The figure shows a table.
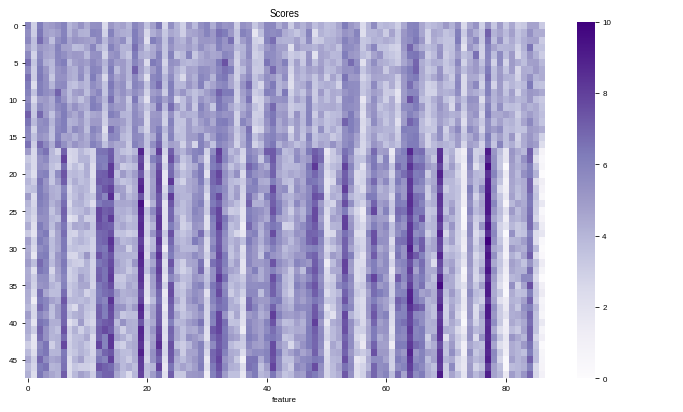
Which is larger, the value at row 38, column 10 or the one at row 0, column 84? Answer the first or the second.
the second
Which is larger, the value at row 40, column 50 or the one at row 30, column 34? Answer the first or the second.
the second
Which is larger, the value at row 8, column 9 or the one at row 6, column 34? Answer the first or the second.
the second
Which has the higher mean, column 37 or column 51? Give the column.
37
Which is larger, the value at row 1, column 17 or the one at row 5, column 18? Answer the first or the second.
the second
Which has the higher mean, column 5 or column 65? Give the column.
65
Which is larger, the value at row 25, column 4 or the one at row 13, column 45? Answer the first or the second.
the second
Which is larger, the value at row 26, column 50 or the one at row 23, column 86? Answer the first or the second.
the first
